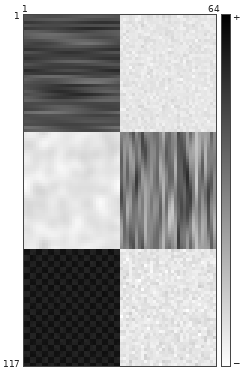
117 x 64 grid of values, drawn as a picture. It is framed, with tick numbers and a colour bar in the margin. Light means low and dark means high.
It is made of 3 by 2 panels. Panel 1,1: high, streaked across. Panel 1,2: very low, fine-grained, faint in contrast. Panel 2,1: very low, blotchy, faint in contrast. Panel 2,2: middling, streaked downward, strong in contrast. Panel 3,1: very high, checkered, faint in contrast. Panel 3,2: very low, fine-grained, faint in contrast.
